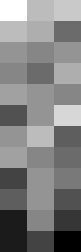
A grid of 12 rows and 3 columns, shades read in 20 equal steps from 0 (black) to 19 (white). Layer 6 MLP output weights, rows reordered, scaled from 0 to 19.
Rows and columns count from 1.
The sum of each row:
48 35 32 31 33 33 32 30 25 24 16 7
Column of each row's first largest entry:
1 1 1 3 1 3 2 1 2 2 2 2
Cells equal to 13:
2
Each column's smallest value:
2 5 0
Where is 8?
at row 2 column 3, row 4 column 2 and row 8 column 3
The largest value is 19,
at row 1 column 1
